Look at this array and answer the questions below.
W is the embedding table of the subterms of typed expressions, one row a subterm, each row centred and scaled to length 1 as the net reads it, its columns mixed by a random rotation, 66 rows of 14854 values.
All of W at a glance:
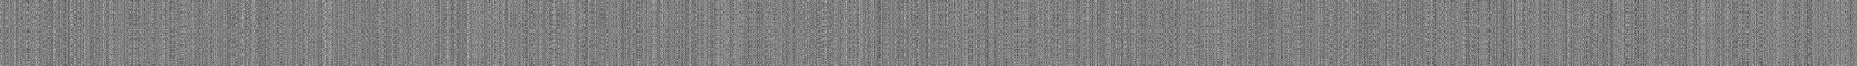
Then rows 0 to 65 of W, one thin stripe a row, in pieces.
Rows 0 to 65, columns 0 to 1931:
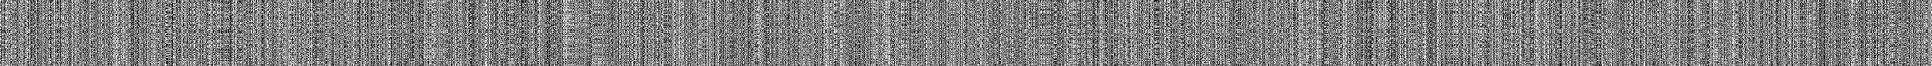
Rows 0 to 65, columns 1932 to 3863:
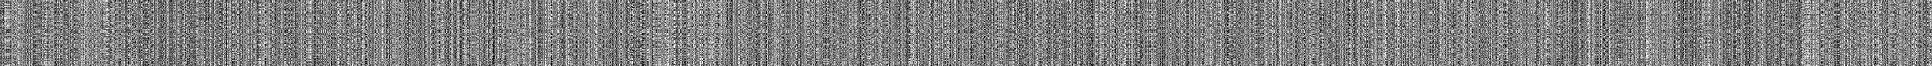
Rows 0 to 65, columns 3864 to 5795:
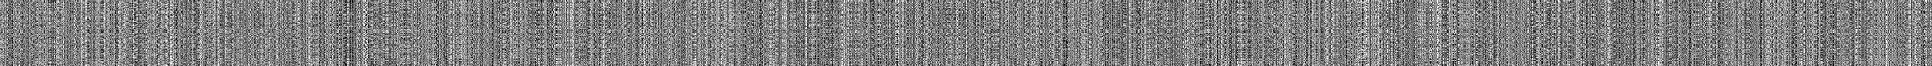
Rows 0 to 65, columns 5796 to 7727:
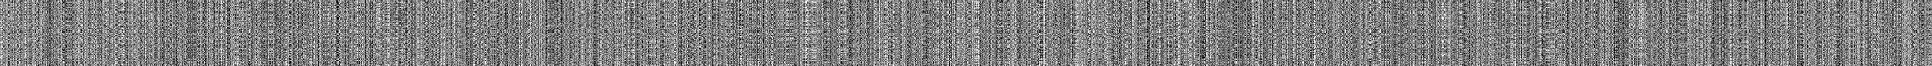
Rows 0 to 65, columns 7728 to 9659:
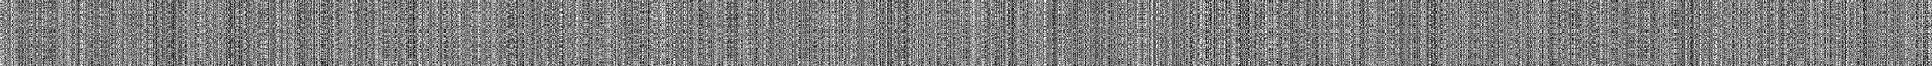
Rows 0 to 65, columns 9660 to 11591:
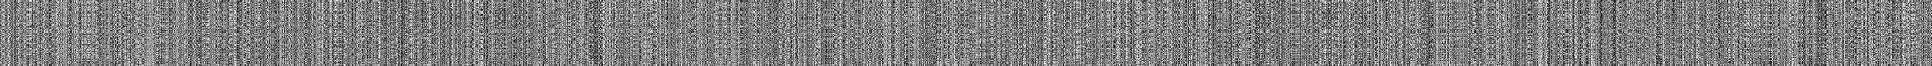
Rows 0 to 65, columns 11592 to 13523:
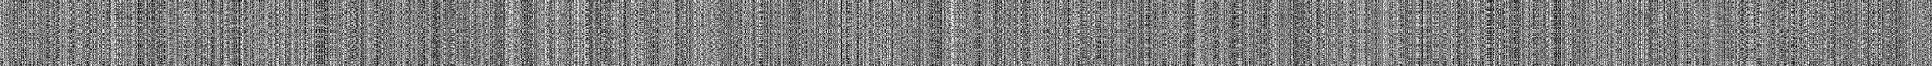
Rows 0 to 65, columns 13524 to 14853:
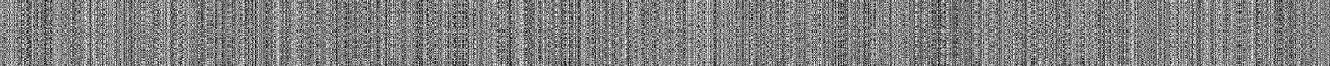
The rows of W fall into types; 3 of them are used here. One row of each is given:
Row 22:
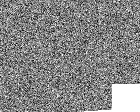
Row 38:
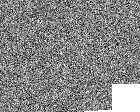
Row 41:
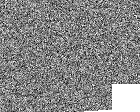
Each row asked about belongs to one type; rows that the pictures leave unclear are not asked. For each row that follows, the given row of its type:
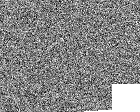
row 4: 41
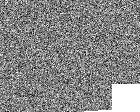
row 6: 41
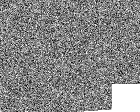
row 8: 22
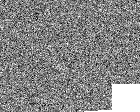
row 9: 22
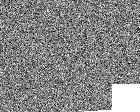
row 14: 22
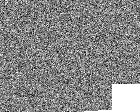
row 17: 41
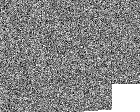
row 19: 41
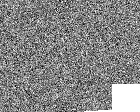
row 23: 38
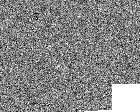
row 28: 22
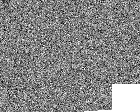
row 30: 38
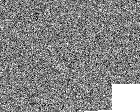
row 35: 22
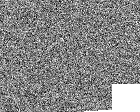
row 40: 41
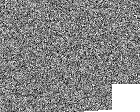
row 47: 41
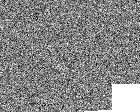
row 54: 22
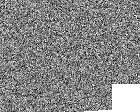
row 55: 41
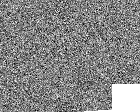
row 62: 38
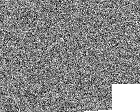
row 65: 41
